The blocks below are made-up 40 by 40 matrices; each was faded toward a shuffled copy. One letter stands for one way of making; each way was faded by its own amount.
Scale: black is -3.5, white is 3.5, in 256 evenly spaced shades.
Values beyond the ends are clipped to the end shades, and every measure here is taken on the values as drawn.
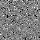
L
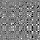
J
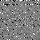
L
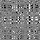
J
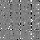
J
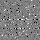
L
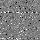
L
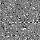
L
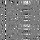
J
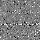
L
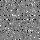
L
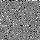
L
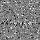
L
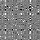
J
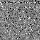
L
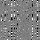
J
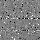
L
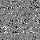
L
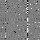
J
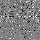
L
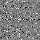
L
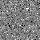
L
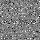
L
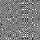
J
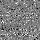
L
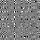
J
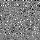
L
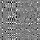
J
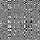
J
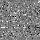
L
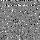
L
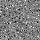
L
